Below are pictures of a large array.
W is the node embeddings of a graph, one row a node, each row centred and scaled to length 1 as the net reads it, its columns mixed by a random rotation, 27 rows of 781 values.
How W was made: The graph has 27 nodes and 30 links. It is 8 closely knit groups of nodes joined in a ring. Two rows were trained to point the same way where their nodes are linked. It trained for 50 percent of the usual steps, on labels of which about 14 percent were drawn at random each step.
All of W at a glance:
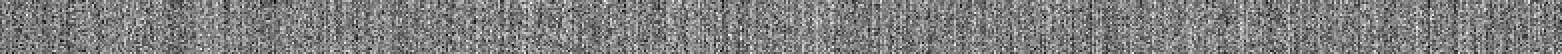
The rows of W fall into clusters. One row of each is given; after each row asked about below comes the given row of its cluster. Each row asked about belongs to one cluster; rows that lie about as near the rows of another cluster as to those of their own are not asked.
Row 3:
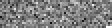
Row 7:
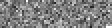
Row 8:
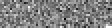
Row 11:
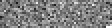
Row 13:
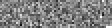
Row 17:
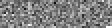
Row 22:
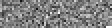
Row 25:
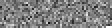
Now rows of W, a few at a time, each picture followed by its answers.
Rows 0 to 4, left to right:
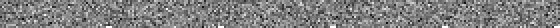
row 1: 7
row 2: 3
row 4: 11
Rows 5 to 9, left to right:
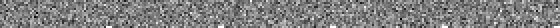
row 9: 22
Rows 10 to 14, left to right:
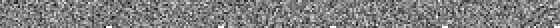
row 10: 11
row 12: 22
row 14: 3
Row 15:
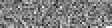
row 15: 25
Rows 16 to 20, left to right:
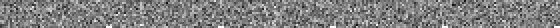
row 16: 3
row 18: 13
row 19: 13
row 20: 11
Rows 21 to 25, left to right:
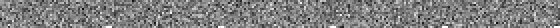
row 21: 25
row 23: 8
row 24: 17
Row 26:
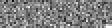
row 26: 8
